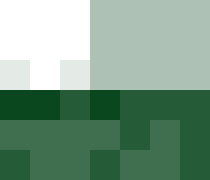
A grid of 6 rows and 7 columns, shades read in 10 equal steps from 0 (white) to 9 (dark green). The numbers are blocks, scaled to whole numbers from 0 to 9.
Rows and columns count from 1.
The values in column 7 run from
3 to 8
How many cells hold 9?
3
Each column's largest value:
9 9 8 9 8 8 8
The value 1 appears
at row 3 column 1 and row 3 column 3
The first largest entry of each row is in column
4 4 4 1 5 1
